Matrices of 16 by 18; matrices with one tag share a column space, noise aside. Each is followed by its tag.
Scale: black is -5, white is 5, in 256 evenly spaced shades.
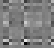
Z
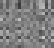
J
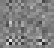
Z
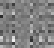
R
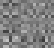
R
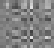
J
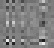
Z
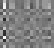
J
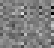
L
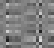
R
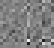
Z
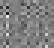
L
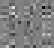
L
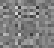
L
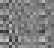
R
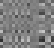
R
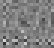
Z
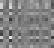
J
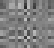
J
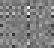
L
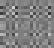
L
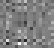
Z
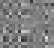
R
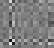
Z
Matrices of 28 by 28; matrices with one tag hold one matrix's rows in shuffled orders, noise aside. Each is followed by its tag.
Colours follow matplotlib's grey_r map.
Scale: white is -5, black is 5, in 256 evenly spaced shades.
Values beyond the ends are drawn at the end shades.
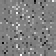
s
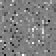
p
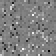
p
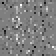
s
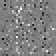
s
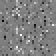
s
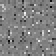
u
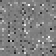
u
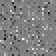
p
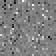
p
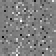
s
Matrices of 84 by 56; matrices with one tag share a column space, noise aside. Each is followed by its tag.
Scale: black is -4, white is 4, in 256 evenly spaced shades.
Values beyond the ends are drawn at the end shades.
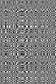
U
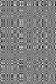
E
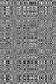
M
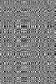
U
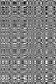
M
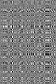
U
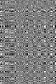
U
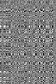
U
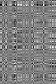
E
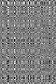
M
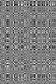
E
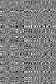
U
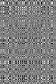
M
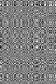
E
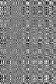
M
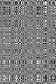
M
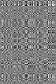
E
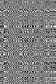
U
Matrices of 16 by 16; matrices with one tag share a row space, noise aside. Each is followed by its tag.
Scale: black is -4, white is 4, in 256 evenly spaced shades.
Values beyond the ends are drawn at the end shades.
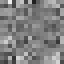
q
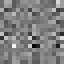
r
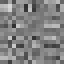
q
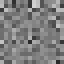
r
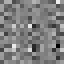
r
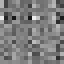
r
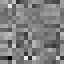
q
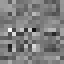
q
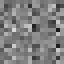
r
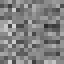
q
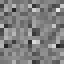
r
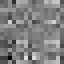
q
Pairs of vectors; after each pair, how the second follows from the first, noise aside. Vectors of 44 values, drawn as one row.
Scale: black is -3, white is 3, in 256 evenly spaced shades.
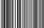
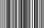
wrapped around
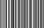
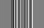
partly zeroed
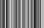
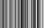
wrapped around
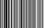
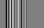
partly zeroed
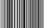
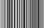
copied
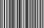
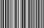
negated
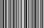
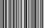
copied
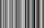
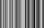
copied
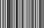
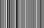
partly zeroed
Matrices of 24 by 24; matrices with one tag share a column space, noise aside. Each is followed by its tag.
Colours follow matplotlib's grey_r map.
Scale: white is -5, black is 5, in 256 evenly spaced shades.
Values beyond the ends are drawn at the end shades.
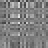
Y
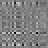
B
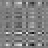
B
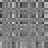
Y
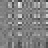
Y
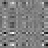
B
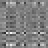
B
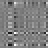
B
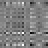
B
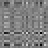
B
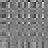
Y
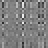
Y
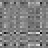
B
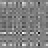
B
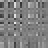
Y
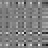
B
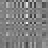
Y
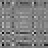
B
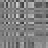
Y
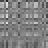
Y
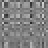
Y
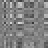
Y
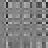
Y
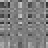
Y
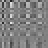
Y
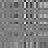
Y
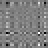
B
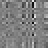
Y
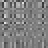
Y
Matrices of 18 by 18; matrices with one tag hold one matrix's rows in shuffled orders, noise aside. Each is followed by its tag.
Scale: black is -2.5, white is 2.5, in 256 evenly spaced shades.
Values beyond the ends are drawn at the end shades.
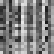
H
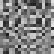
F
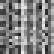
H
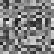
F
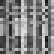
H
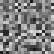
F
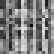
H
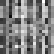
H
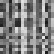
H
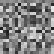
F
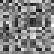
F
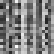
H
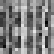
H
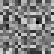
F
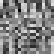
F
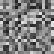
F
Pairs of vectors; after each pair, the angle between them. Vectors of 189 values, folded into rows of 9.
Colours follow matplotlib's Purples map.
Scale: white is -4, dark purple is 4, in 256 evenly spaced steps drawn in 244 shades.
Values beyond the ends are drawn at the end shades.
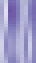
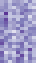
partly opposed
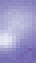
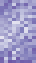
partly aligned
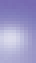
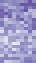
partly aligned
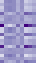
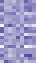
nearly opposite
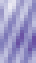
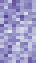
partly opposed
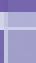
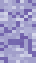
orthogonal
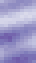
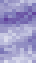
nearly opposite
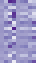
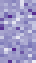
orthogonal
